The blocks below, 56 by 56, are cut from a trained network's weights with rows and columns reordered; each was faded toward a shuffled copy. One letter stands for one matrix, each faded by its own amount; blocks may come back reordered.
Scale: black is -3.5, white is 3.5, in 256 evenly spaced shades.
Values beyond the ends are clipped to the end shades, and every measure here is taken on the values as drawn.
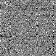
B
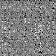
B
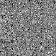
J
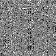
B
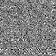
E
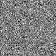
E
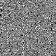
J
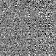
B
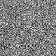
E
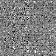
B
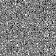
J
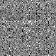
B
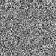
E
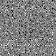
B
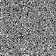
J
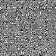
B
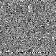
E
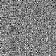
E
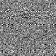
E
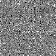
B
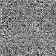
B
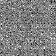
B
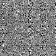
B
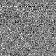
E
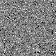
J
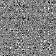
B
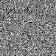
J
